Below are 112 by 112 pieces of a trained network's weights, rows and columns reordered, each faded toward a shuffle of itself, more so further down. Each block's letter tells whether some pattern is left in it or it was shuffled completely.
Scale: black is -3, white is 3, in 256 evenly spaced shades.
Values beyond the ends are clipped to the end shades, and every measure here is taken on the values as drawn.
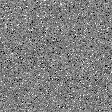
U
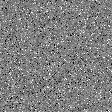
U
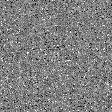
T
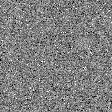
T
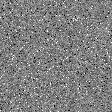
U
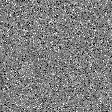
T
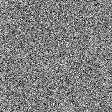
T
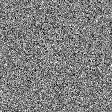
U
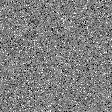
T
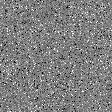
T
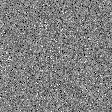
U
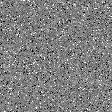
T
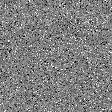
T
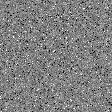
U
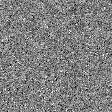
T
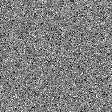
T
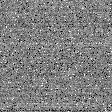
T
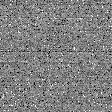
T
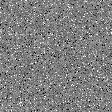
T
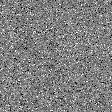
U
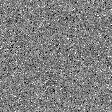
U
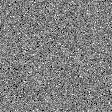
U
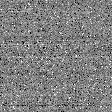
T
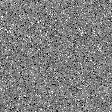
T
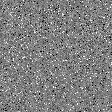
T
